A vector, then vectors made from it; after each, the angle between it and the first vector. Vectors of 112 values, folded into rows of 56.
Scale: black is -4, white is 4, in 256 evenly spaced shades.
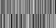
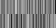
nearly parallel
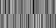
partly opposed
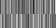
nearly opposite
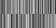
nearly parallel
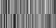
orthogonal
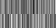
nearly opposite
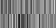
orthogonal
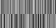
nearly parallel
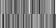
partly opposed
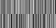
nearly parallel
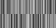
nearly parallel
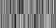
orthogonal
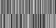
nearly parallel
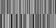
nearly parallel
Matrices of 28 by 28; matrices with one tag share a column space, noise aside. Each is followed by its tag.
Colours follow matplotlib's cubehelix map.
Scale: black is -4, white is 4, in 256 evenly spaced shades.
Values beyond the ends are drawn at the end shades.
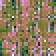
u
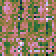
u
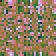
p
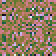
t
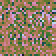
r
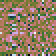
t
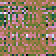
r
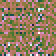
t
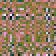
t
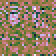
r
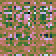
r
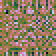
p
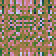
p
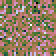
p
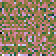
t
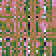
u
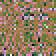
t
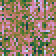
u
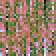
u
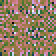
p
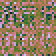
r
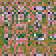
r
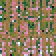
u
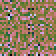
t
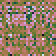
r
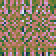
p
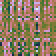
u
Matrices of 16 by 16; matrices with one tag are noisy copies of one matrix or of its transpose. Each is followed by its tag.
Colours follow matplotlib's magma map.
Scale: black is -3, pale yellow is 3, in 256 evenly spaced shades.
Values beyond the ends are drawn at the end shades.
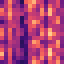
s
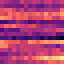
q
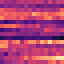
q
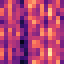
s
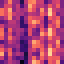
s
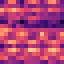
s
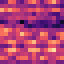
s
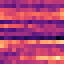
q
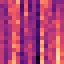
q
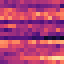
q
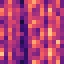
s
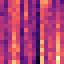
q
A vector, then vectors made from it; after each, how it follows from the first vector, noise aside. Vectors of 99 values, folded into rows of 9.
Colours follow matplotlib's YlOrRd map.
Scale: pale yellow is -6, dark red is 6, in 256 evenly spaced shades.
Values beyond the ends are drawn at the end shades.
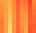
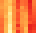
scaled up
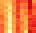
scaled up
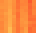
shrunk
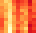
scaled up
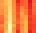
scaled up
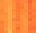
shrunk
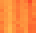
shrunk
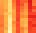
scaled up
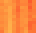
shrunk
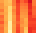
scaled up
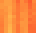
shrunk
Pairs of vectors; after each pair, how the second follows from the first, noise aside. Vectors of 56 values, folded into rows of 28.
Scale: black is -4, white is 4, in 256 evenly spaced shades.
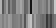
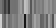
reversed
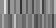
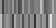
reversed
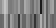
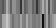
wrapped around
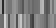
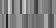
wrapped around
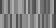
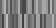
wrapped around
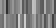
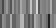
reversed
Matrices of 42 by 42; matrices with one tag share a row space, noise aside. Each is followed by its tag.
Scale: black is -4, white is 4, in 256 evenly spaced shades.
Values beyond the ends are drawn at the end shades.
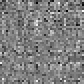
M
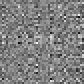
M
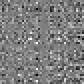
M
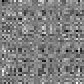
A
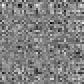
M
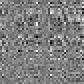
M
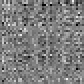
A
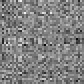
A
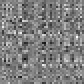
A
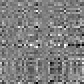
M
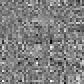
M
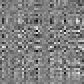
M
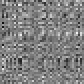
A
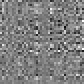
M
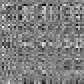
A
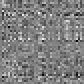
A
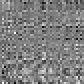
A
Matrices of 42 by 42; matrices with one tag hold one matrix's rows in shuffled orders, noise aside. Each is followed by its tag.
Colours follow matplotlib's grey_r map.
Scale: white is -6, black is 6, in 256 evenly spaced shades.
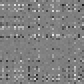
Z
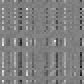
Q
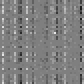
Q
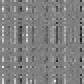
Q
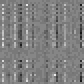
Q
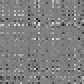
Z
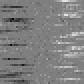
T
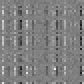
Q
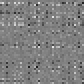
Z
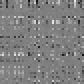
Z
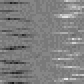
T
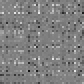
Z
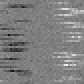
T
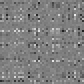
Z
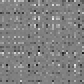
Z
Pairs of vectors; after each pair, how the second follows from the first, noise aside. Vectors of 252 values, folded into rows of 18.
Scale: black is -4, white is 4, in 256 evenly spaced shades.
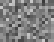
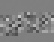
partly zeroed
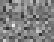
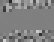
partly zeroed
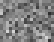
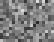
wrapped around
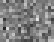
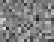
sign-scrambled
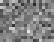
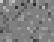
partly zeroed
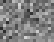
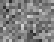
wrapped around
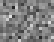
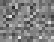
sign-scrambled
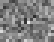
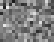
wrapped around
